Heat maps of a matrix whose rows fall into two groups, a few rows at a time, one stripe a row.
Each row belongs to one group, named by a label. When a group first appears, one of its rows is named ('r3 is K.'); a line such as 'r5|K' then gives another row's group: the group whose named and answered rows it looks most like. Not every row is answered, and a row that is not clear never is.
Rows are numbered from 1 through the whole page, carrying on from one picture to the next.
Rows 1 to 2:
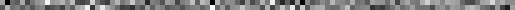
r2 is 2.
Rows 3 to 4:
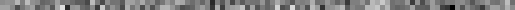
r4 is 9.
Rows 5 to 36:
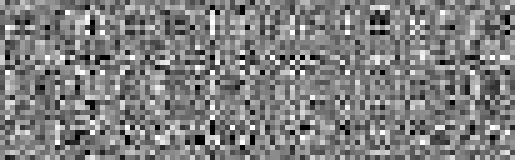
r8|2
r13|9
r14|9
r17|9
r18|9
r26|2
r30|9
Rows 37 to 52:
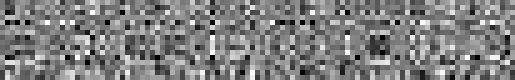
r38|9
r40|2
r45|2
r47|2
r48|9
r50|9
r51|9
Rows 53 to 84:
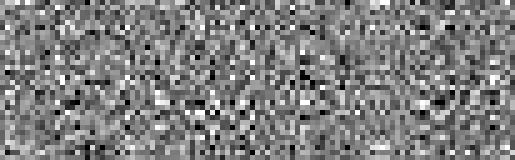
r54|9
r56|9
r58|9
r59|2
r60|9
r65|9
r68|9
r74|9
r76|9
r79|2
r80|9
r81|2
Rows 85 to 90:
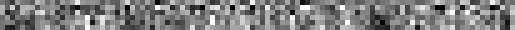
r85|9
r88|2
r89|2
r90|2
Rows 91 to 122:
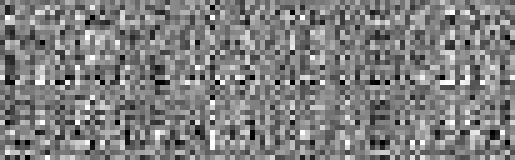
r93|9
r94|2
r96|9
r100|9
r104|9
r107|9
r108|9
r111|2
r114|2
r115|9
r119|2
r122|2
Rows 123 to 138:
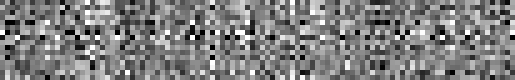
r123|2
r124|9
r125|2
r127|2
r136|2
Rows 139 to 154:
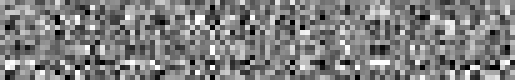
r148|2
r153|9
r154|9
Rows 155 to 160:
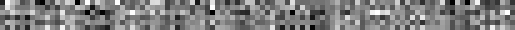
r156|2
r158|2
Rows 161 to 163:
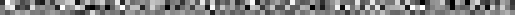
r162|2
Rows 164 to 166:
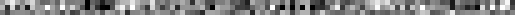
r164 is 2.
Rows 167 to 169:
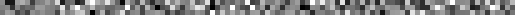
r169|2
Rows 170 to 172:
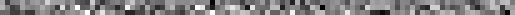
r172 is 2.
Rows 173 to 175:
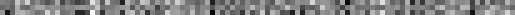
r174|9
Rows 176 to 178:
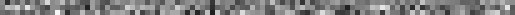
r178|9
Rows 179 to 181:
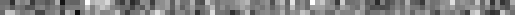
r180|2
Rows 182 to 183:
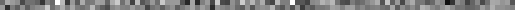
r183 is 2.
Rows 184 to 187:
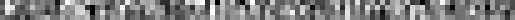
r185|2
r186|2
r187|2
